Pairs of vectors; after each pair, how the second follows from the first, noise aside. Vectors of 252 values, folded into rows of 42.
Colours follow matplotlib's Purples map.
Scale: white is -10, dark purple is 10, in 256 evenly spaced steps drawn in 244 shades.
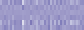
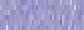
shuffled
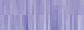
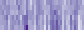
scaled up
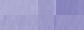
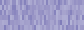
shuffled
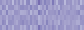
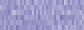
shuffled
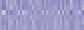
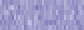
shuffled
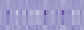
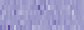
shuffled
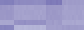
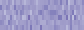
shuffled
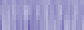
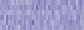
shuffled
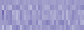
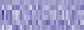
scaled up
